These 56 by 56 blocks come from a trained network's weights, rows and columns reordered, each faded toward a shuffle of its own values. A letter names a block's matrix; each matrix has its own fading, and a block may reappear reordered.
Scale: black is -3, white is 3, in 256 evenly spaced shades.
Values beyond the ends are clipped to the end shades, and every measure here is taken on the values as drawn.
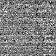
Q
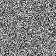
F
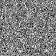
F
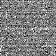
Q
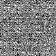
Q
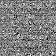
Q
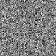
F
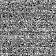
Q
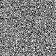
F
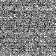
Q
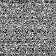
Q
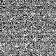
Q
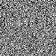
F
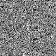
F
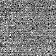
Q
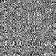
F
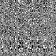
F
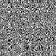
F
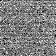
Q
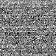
Q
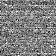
Q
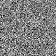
F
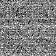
Q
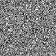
F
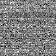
Q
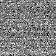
Q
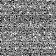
Q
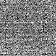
Q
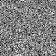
F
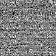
Q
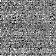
Q
